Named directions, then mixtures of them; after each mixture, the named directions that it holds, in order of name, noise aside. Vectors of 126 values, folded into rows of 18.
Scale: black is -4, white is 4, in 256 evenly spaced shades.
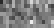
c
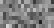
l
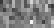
c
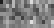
c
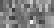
c, l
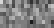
c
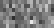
c, l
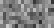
l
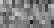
c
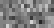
c, l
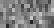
c, l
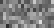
l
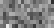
l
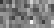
c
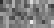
c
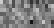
c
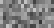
l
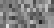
c, l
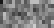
c, l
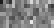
c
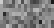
c, l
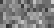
l
